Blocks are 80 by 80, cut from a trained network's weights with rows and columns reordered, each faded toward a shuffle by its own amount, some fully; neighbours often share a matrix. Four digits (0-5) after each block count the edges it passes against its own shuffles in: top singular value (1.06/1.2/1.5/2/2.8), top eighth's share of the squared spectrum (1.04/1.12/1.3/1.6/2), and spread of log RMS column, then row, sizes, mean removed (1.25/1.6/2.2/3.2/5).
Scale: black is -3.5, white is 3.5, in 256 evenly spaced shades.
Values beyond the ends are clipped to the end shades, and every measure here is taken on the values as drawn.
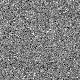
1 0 0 0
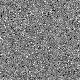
0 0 0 0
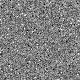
1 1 0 0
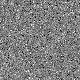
0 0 0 0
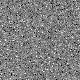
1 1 0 0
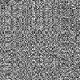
4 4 2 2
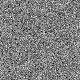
1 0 0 0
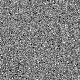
1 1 0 0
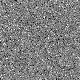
0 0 0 0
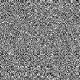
4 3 1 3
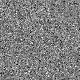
0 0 0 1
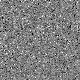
2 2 0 1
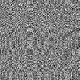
4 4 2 1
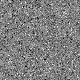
1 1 0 0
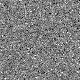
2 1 0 0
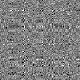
4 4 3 2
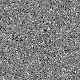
0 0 0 0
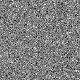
3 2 1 0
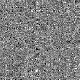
3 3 2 2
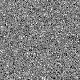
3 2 0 0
